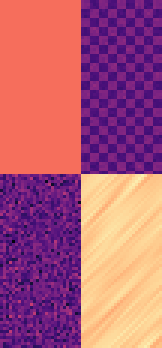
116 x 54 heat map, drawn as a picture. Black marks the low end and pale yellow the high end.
It is made of 2 by 2 panels. Panel 1,1: high, flat. Panel 1,2: low, checkered. Panel 2,1: low, fine-grained. Panel 2,2: very high, slanting up to the right, faint in contrast.
